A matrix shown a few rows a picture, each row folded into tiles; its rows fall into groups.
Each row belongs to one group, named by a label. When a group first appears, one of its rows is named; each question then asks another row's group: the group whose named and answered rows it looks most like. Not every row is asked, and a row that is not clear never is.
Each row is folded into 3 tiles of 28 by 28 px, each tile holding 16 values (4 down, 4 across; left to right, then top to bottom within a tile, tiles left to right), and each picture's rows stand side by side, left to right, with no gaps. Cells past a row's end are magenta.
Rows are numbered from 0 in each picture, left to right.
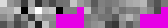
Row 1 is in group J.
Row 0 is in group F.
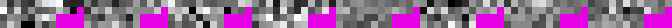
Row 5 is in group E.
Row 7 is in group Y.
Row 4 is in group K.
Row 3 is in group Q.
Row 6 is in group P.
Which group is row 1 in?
E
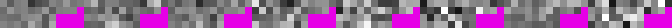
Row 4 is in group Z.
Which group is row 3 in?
E
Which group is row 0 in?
E
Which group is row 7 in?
Q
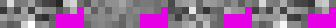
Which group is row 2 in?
Y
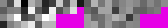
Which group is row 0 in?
Q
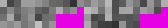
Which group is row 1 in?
K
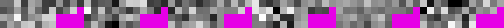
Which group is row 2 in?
E
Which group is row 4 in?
P
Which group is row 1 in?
J
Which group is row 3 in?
F
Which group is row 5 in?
E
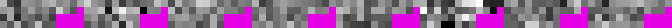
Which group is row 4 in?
K
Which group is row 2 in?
P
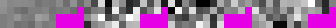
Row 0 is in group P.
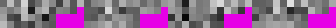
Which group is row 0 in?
K
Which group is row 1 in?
Y
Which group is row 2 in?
K
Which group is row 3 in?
Y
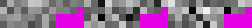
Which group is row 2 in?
F
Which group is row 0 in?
P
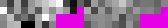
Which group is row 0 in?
J
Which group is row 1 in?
P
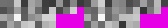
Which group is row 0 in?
Q
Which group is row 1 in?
Q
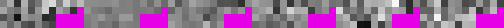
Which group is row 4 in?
J
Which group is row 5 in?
Q
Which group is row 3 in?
F
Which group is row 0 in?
K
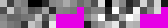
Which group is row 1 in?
Q
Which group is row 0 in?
E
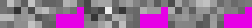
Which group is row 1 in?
Y
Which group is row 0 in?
Z
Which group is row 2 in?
P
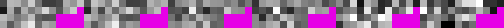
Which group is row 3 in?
Y
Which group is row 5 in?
J
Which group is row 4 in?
Q
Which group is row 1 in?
Z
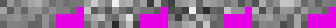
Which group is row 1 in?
P
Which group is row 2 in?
Y
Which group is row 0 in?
P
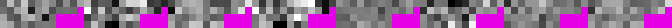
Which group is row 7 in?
Z
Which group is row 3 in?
J
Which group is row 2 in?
Z
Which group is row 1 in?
J
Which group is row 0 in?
K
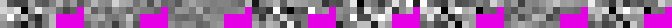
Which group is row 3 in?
Y
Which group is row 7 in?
F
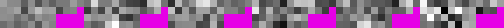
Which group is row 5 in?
F
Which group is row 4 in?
Z
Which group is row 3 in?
J
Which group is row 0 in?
F
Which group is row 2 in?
P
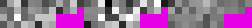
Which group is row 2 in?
P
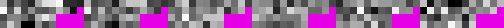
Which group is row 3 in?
F
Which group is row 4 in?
Y
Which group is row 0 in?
J
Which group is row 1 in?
J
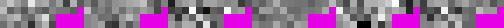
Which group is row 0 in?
P
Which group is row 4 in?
J
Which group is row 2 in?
Y
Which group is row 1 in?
J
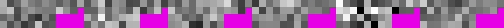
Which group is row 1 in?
Q
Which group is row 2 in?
J
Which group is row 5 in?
E
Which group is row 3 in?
P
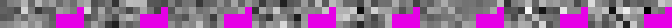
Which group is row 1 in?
J
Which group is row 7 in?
F
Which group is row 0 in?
Y
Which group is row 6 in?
Y
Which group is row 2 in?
E
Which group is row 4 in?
F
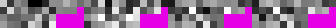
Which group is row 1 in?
Q
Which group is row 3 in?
Y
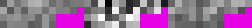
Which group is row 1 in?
Q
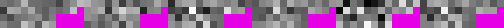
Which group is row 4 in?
E
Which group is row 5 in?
Y
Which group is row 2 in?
Y
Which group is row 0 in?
Z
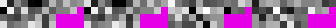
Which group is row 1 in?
E
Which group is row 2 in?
F
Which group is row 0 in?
E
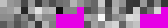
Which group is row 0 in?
F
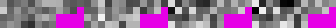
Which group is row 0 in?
J
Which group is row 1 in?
Q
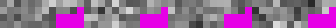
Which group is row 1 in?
Z
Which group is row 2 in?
J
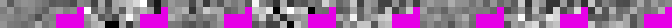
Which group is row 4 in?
Q
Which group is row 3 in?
F
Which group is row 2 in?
F
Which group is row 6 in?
Q
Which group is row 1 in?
J
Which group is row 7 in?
E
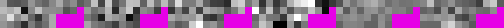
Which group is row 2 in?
Z
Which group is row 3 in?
J
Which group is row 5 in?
Z
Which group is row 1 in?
K
